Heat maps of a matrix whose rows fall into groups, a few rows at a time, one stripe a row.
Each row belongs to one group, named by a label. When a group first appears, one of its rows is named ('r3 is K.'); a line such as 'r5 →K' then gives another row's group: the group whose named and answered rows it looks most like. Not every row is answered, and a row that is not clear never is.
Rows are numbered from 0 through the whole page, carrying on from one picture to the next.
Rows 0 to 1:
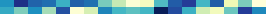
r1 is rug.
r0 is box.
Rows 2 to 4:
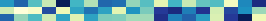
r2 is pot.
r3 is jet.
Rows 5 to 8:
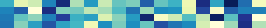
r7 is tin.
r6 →jet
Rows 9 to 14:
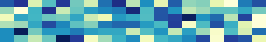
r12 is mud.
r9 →pot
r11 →box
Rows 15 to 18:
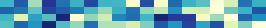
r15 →pot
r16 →pot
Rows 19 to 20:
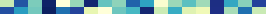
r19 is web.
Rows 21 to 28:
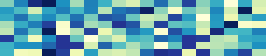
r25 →web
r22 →tin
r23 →pot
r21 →box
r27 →pot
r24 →mud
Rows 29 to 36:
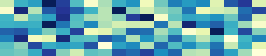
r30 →pot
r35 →box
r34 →pot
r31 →tin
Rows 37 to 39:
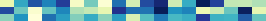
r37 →box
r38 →rug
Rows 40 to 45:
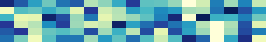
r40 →tin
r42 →jet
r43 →rug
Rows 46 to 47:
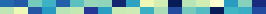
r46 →pot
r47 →web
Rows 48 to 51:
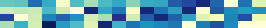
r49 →web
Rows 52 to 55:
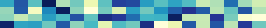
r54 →mud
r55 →tin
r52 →mud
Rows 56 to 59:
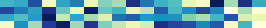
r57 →box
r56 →tin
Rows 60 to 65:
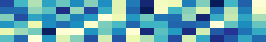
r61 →tin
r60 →tin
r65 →web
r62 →box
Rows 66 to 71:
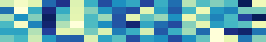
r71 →rug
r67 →mud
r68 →web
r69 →mud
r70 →jet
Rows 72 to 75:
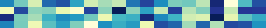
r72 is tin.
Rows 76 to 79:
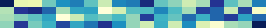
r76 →tin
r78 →web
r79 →pot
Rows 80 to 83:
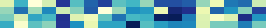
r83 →rug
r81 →web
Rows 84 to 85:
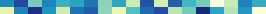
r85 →box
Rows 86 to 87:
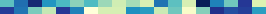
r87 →tin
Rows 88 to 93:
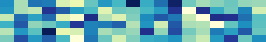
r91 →pot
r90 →web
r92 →web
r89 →jet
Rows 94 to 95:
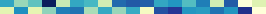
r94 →mud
